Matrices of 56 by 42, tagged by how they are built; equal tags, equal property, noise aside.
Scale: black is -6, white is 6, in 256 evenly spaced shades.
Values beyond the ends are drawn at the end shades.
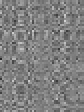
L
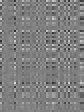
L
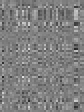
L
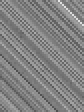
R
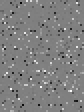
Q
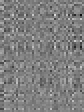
L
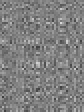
L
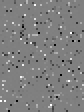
Q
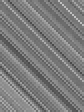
R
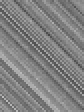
R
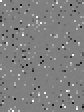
Q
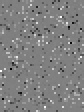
Q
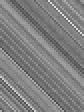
R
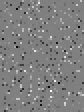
Q
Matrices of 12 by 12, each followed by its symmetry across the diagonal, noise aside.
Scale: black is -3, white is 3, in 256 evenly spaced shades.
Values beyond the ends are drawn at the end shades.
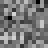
neither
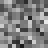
antisymmetric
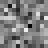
antisymmetric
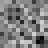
symmetric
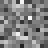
neither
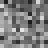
antisymmetric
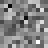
neither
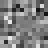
antisymmetric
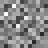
symmetric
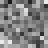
neither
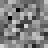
symmetric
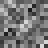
symmetric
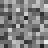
antisymmetric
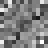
symmetric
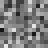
neither
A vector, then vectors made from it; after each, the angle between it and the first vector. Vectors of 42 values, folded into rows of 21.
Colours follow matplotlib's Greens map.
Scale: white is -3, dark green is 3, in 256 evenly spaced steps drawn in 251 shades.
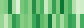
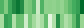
partly opposed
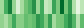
nearly parallel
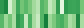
partly opposed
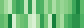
partly opposed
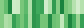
nearly parallel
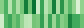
partly aligned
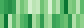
orthogonal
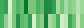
orthogonal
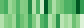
partly opposed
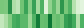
nearly parallel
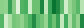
partly aligned
